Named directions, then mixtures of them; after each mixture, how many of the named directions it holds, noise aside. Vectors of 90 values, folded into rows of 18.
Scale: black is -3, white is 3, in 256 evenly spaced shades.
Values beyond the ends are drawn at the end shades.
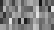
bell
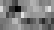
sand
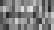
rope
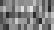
one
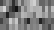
three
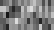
two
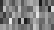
one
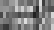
three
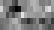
one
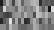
two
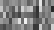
two
